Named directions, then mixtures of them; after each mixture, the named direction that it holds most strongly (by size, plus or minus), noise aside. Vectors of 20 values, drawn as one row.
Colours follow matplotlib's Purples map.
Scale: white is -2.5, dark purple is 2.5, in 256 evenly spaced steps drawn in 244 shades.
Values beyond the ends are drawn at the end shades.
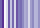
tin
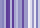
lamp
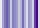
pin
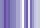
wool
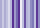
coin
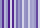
tin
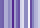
wool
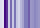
tin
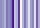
coin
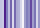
wool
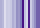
wool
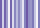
pin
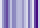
pin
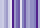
coin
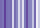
wool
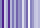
tin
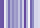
tin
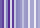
tin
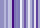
coin
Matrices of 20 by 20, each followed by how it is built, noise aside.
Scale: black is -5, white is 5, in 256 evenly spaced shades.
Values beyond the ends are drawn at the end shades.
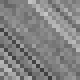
Toeplitz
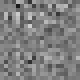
low rank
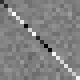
diagonal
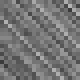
Toeplitz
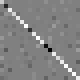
diagonal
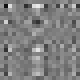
low rank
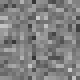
low rank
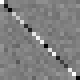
diagonal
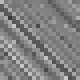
Toeplitz
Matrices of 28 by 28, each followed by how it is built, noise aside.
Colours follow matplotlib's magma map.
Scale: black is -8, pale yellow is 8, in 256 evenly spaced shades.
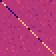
diagonal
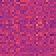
low rank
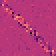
banded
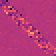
banded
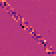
banded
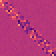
banded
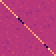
diagonal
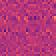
low rank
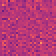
low rank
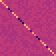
diagonal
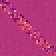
banded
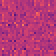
low rank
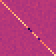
diagonal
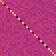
diagonal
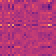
low rank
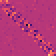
banded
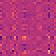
low rank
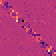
banded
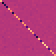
diagonal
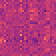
low rank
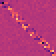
banded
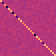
diagonal
